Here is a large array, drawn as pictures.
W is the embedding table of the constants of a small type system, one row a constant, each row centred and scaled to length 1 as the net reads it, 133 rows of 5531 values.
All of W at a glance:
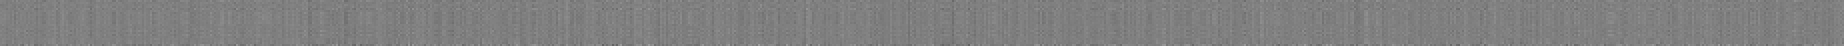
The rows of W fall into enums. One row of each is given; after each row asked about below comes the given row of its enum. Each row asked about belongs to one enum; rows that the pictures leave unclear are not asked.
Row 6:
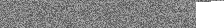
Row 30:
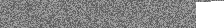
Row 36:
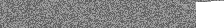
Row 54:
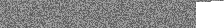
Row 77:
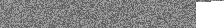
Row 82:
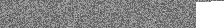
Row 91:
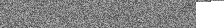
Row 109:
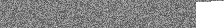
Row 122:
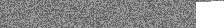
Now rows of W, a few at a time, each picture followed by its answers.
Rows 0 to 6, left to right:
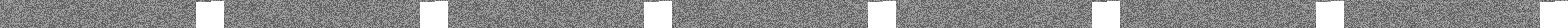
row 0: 77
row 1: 30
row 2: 30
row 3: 36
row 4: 77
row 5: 36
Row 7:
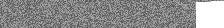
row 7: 36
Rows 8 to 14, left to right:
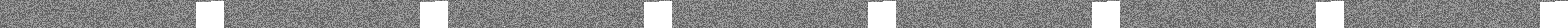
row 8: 122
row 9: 122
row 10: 109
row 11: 54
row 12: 54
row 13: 30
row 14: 82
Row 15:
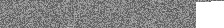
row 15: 82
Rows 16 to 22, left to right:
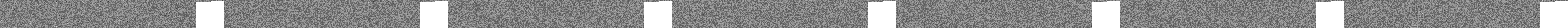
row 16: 109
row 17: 122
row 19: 54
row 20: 36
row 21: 30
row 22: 82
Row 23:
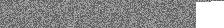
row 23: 82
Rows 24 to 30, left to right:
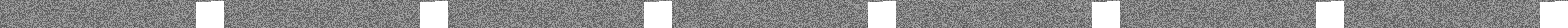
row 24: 122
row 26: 122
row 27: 36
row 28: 6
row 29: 122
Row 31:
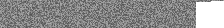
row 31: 54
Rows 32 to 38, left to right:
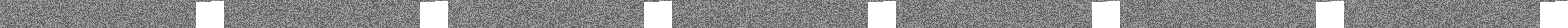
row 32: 54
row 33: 122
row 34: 77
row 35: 82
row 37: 36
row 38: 77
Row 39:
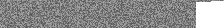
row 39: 54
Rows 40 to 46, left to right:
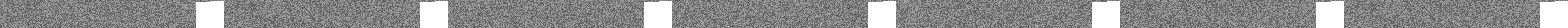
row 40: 36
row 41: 30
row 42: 54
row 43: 109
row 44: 77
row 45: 30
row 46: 30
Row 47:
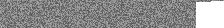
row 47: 54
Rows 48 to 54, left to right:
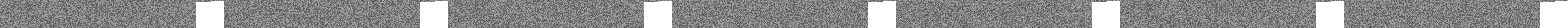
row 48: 30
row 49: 122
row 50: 36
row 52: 6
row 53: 30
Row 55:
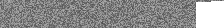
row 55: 77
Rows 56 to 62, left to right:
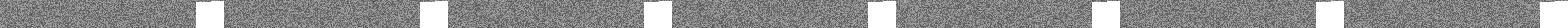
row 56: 54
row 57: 122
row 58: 30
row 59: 30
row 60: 77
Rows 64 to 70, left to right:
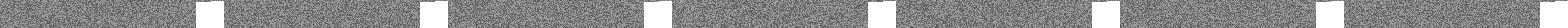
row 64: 30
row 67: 77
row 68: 30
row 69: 36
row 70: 54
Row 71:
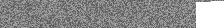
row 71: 30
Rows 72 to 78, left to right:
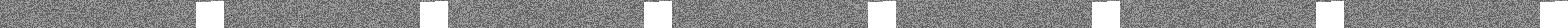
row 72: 122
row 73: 82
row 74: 77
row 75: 36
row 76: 54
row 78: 122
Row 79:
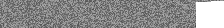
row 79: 36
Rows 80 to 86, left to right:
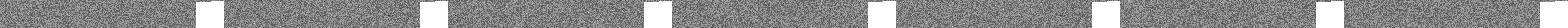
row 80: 54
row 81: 109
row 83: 30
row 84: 109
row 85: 77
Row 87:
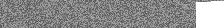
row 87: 36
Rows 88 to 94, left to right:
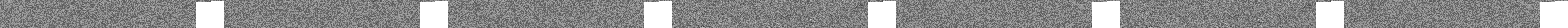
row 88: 77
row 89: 122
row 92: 36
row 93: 91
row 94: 36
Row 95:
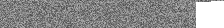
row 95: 6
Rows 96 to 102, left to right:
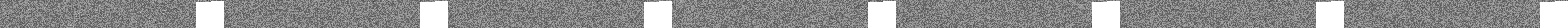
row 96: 82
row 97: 122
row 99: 77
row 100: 36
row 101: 122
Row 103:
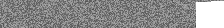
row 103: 36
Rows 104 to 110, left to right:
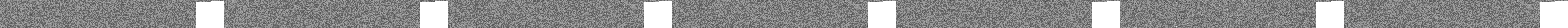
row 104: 54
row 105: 77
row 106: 36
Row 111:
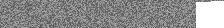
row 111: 30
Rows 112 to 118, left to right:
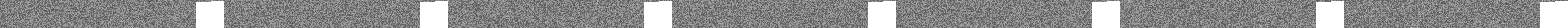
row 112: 122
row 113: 54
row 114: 30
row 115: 54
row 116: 122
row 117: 77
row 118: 82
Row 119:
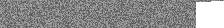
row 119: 54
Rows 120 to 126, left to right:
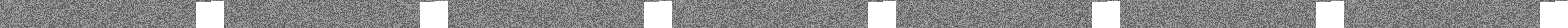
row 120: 77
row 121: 36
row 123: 77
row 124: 109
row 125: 54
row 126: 77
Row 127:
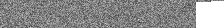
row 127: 91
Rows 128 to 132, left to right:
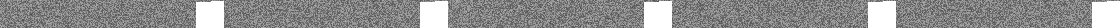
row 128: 54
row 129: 122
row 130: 77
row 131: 30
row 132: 122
